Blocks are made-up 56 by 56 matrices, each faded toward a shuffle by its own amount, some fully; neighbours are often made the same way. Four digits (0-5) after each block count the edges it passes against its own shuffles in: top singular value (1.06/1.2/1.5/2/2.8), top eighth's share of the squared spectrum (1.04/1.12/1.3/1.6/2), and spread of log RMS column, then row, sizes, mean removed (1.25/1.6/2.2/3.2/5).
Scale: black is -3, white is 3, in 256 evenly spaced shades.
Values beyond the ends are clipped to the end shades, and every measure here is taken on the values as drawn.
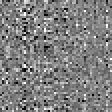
4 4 3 2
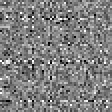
4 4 2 3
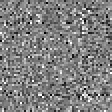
3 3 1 2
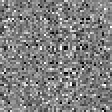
3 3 1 2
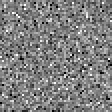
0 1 0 0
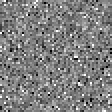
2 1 0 0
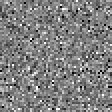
2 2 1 1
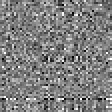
4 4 2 3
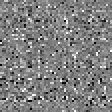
4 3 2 2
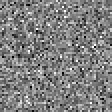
0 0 0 0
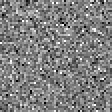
0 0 0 0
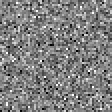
0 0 0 0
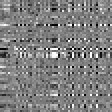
5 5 3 4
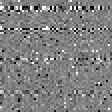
4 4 1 3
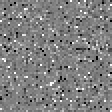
2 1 0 0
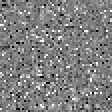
2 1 0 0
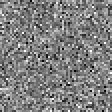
0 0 0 0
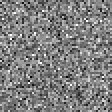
0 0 0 0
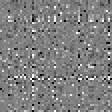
4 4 2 2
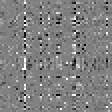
4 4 3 2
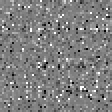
3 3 1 1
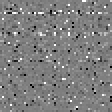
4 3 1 1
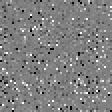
2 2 0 0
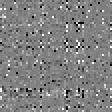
4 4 2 2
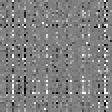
4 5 3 3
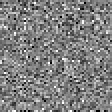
4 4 2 2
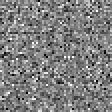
3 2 1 1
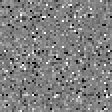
1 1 1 1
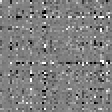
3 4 3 3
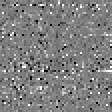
2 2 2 2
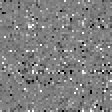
2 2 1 1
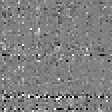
3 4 2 3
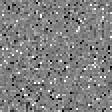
0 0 0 0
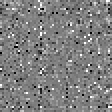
2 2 2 1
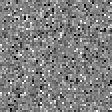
0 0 1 0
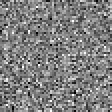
3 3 1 1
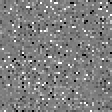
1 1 0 1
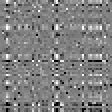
5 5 3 3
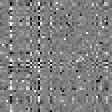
5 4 3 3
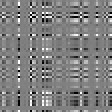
5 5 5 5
